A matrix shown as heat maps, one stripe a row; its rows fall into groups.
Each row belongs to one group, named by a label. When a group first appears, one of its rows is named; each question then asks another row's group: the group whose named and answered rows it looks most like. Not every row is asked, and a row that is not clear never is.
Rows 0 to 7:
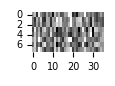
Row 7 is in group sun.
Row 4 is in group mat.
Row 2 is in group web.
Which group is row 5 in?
sun
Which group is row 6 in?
mat
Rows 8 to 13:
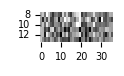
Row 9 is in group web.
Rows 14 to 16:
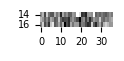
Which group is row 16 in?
mat
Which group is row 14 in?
sun
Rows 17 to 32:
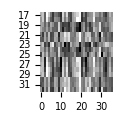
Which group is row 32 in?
web
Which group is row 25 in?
mat
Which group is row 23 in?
mat
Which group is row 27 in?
sun
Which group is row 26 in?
sun
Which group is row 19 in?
mat
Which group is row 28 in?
sun
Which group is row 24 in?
mat
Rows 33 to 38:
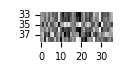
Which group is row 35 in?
web
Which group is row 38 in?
sun
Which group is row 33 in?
mat
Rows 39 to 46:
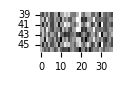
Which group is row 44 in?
sun
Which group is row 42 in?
sun
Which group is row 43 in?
mat
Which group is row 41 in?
web
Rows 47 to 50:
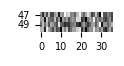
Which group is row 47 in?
web
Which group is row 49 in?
mat
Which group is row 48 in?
sun
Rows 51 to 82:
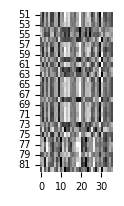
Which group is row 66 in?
web
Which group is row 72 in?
web
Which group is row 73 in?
mat
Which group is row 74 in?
mat
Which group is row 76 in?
sun
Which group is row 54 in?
mat
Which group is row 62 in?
mat
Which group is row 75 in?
web
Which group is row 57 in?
web
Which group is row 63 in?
mat
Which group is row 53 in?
web
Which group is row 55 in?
mat
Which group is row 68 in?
mat
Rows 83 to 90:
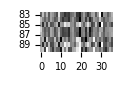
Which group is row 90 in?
sun
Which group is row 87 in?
mat
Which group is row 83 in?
mat
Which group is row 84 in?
mat
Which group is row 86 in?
mat
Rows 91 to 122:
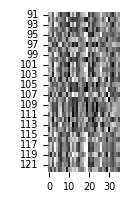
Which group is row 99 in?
sun
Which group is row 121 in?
sun
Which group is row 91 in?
sun
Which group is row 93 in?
sun
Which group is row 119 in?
web
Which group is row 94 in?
mat
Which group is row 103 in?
sun
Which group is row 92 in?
mat
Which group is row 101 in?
sun
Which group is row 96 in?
web
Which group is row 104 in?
web
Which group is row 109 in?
mat
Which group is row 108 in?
mat
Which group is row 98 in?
web
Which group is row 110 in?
mat
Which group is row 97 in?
mat
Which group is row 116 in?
web
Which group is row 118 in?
sun
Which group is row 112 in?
sun
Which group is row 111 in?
mat
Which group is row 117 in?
sun
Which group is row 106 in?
mat
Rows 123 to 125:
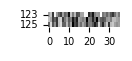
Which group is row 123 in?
sun
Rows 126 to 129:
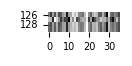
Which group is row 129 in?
web
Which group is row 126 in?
web
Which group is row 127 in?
sun
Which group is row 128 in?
web
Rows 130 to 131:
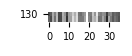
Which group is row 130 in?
web
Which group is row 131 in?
web
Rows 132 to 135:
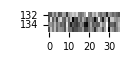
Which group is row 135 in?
mat
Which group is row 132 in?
web
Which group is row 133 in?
mat
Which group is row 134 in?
mat
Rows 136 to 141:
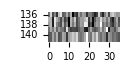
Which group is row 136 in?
mat
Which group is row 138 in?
sun
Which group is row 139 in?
mat
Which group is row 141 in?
web
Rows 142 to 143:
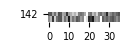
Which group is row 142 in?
web
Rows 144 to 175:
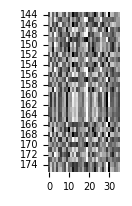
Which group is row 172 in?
sun
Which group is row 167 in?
sun
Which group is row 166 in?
mat
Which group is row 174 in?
mat
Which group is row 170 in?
mat
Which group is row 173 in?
web
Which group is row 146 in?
mat
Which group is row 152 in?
mat
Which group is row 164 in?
web
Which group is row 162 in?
web
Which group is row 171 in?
web
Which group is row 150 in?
sun
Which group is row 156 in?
web
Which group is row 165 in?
web
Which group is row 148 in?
sun
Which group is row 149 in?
mat
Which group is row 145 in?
sun
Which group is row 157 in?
mat
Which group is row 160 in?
web
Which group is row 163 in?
web
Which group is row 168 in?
mat
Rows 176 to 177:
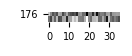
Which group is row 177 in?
web
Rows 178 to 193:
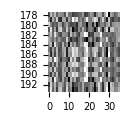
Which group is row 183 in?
mat
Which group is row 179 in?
web
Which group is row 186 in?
web
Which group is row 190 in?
web
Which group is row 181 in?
mat
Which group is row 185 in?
web
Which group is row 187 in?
sun
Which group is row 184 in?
sun
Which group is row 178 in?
mat
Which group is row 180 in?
mat
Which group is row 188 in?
web
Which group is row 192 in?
mat
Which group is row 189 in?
sun
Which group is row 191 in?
sun
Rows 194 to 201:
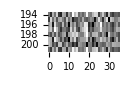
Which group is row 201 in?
web
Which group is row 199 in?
sun
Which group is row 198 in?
web
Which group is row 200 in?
mat
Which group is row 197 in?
sun
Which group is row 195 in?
mat
